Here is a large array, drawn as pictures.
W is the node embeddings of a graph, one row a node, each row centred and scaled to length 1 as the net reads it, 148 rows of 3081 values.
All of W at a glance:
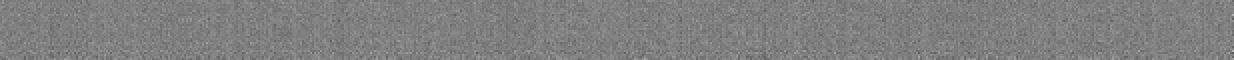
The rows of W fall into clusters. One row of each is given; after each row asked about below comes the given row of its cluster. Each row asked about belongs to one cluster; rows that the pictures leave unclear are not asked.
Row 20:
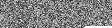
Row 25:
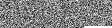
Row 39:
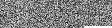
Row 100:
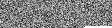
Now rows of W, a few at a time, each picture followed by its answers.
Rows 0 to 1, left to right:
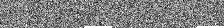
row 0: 39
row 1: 100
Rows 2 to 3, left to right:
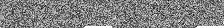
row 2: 20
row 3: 20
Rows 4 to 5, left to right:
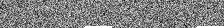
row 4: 100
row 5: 100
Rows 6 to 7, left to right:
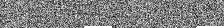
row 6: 39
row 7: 25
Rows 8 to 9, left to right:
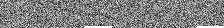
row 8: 39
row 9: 100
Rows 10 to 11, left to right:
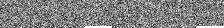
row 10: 100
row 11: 25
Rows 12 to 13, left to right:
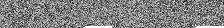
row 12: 20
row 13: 39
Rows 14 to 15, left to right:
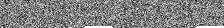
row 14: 25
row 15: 20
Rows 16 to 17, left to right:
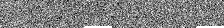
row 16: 39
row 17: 25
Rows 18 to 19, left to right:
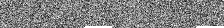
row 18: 100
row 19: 39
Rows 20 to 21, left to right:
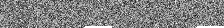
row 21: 100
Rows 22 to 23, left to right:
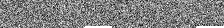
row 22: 100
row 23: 25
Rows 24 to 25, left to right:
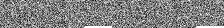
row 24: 25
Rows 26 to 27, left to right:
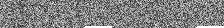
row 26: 20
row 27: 100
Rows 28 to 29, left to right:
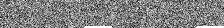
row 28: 25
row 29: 20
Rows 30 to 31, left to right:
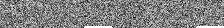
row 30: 25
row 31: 20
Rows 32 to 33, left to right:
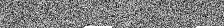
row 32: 20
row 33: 39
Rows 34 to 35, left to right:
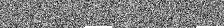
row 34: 100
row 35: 39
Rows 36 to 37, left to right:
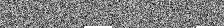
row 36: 25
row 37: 39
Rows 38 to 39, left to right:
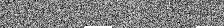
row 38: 25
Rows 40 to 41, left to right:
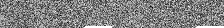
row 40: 20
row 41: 39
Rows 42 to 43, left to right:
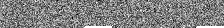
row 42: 20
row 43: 25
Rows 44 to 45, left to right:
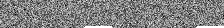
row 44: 100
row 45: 20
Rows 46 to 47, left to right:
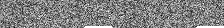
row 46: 20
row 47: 20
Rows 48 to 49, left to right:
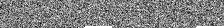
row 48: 100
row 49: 39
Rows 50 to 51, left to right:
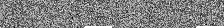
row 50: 20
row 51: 39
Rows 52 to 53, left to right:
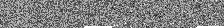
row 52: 39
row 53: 100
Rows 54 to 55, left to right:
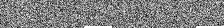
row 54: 39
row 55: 25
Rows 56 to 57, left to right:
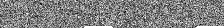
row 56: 39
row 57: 20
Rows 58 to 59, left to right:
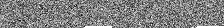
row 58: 20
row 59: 100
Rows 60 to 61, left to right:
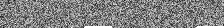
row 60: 25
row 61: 20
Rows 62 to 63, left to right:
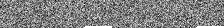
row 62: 100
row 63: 100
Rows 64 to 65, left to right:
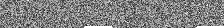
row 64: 25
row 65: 20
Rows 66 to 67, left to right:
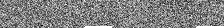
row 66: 100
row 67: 39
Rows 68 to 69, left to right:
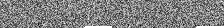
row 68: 100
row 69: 25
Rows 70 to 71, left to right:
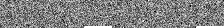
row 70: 25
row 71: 25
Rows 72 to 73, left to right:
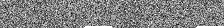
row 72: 100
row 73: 20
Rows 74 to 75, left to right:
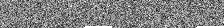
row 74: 100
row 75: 20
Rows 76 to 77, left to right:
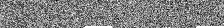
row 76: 20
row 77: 39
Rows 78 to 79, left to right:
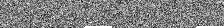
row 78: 100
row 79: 25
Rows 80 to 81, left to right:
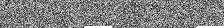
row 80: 25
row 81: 20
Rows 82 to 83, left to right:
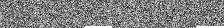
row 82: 20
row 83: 39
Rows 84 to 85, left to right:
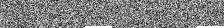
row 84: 20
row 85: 100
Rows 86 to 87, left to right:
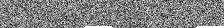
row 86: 100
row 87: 20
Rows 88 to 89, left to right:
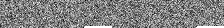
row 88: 25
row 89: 20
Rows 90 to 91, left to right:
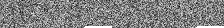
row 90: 20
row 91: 100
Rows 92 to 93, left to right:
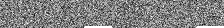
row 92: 25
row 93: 20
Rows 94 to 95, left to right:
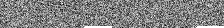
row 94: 39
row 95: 100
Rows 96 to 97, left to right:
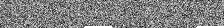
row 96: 25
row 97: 20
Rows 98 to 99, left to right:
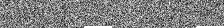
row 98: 25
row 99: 39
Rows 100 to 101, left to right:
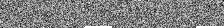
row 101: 25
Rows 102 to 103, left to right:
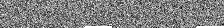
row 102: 100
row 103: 25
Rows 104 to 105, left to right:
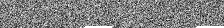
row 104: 100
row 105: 39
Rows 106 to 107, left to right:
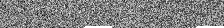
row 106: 100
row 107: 39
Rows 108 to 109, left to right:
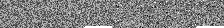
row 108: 100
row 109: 39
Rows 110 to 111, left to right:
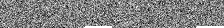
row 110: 100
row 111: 39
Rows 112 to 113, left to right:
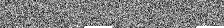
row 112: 25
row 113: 39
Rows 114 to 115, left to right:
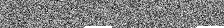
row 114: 20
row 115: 100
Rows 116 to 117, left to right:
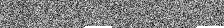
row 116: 20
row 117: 100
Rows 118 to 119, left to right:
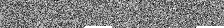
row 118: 20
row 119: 39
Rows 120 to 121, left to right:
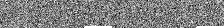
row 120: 39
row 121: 25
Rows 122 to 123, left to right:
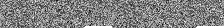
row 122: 20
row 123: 20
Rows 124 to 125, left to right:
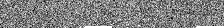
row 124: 100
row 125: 39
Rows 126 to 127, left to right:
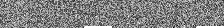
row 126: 39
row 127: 25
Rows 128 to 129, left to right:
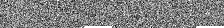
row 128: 39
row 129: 25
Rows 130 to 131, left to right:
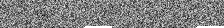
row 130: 100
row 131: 100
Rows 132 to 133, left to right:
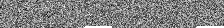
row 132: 100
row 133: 25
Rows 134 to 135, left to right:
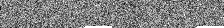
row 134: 100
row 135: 20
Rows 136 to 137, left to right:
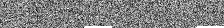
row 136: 39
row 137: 100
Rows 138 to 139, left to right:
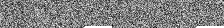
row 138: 20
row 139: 25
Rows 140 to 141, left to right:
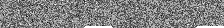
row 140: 20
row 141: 20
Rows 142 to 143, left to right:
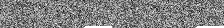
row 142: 20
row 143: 20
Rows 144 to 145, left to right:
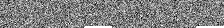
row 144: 25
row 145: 25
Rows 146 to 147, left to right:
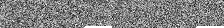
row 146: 20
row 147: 25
